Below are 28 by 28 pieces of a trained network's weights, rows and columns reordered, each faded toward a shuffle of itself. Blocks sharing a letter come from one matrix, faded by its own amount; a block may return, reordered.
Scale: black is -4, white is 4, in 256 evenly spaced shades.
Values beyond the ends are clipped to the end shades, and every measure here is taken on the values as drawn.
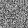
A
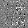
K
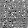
K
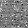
K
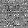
K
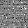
K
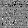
K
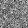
A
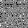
K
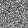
A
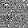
K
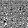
K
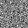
A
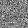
A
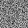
A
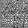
K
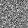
A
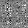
K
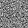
A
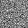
A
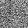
A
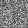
A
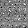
K
